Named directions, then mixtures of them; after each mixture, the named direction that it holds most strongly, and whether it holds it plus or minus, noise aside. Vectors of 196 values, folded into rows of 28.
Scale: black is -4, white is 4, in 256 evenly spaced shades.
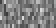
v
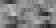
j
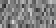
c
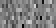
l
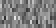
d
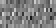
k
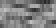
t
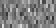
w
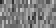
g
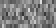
w, plus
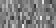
l, minus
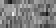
j, plus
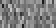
l, plus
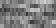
t, minus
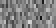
l, plus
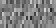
k, plus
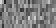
g, minus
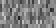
d, minus
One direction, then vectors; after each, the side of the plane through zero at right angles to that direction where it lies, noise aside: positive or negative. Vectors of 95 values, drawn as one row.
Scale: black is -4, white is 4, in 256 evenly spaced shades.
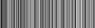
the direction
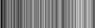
positive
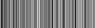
positive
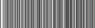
negative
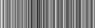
negative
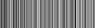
positive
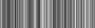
negative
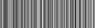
positive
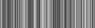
negative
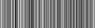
negative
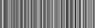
positive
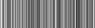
negative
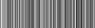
negative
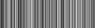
positive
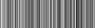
negative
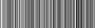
negative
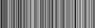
positive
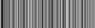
positive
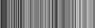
positive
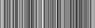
negative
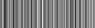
positive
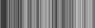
positive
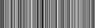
positive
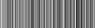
negative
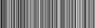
positive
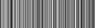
negative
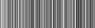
negative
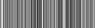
negative
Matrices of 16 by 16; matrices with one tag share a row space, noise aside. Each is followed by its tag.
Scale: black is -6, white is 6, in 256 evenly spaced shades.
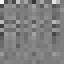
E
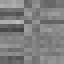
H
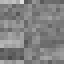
H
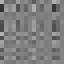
E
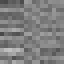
H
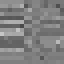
H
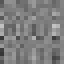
E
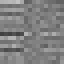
H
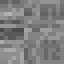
H
